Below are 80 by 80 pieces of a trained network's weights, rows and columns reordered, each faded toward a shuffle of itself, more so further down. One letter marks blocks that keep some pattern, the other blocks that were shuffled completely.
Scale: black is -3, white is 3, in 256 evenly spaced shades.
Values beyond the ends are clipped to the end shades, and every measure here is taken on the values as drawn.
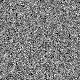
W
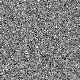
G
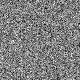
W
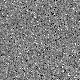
G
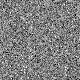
G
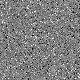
G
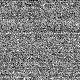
W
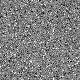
G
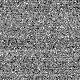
W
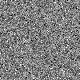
G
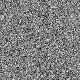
G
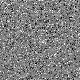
W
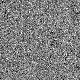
G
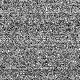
W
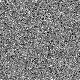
G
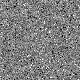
G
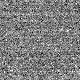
W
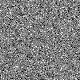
W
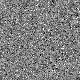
G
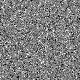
G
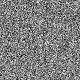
G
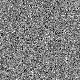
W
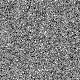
G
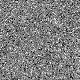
W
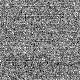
W
